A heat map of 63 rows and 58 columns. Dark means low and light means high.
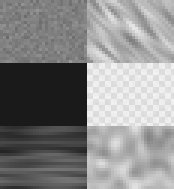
The table splits into 3 rows of 2 panels. Panel 1,1: middling, fine-grained, faint in contrast. Panel 1,2: high, slanting down to the right. Panel 2,1: very low, flat. Panel 2,2: very high, checkered, faint in contrast. Panel 3,1: low, streaked across. Panel 3,2: high, blotchy.
